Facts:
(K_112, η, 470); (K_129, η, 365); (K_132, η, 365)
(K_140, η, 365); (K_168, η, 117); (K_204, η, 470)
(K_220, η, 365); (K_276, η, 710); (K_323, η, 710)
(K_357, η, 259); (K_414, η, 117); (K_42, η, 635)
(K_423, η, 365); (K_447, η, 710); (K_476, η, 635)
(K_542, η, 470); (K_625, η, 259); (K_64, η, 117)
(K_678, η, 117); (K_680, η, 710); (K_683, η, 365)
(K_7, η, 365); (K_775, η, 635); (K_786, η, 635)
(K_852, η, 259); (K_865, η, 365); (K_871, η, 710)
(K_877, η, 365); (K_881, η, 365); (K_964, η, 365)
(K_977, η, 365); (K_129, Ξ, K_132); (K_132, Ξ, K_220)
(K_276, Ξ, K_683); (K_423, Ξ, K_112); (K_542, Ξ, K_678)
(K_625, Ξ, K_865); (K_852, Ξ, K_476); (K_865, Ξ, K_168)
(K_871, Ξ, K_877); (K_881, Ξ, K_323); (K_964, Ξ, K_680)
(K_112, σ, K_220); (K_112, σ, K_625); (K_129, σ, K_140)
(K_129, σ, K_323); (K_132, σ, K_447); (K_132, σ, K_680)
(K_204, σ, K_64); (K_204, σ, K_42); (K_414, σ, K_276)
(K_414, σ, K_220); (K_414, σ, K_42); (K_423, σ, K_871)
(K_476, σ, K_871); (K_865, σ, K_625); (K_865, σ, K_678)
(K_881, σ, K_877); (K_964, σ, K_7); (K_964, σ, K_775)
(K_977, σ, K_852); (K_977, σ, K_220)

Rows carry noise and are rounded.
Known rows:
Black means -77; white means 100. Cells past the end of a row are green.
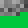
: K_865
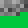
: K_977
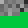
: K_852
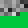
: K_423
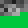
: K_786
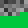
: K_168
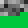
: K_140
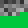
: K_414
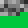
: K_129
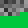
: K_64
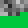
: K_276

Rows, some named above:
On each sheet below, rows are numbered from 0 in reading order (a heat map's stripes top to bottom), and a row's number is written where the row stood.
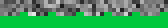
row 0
K_542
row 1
K_323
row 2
K_140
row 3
K_871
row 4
K_423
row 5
K_357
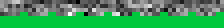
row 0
K_964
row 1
K_786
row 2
K_476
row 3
K_775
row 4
K_323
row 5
K_881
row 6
K_42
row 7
K_414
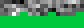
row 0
K_476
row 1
K_877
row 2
K_7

